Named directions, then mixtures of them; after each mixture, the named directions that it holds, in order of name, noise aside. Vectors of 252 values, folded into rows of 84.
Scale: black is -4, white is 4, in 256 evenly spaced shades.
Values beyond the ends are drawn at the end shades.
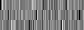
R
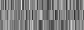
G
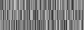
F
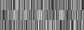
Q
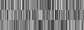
F, G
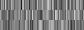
G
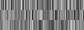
G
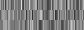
G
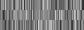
G, Q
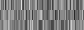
G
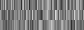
G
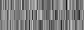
G, R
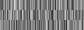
F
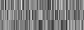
F, G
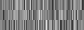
F, Q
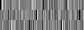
R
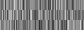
F, G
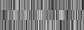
Q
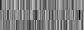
F, R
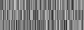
F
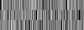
G, R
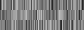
Q, R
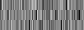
G, R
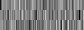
F, R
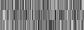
G, Q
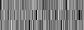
G, R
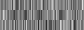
Q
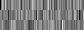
G, R
